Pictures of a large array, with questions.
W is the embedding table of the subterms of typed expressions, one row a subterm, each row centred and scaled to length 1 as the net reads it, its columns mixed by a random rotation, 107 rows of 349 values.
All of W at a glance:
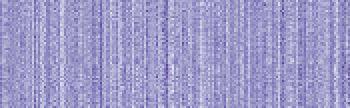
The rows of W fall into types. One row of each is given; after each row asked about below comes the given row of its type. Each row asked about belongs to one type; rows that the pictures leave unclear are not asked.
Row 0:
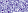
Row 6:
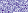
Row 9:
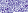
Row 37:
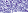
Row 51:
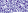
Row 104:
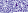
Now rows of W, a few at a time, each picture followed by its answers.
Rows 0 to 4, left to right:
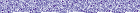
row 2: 37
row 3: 9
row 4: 9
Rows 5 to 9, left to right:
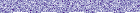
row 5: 6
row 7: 104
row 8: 51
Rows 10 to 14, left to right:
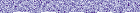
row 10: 37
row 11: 37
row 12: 6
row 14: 104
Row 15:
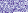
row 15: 6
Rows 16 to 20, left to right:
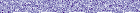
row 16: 0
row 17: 37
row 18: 104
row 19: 9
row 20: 37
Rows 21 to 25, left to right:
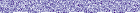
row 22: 51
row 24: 51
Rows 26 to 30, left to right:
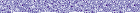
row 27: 51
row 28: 37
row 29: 0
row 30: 0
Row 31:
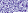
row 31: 9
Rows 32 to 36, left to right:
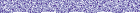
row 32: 51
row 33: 9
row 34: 6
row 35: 37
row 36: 104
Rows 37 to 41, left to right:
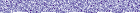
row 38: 6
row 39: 51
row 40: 9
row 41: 104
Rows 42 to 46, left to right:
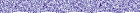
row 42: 37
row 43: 6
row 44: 51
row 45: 104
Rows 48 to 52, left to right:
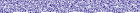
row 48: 51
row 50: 37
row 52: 51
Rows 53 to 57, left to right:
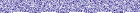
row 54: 104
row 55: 9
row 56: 51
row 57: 0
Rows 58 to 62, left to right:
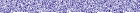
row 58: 104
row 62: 0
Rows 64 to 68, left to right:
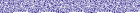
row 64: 9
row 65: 104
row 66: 51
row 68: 9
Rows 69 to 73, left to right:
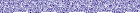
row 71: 104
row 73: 9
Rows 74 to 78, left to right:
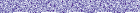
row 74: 6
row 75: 9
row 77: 104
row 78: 6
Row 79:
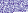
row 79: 9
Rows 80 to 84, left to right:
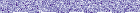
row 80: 6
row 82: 6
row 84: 6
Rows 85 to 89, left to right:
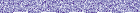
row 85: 9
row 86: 51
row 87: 51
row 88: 9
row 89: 51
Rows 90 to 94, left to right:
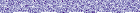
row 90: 9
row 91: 51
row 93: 0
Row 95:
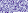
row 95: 6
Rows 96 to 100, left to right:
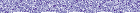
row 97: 9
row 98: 37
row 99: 37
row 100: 51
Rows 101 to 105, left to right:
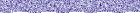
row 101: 37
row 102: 9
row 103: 6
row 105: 37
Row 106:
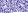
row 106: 51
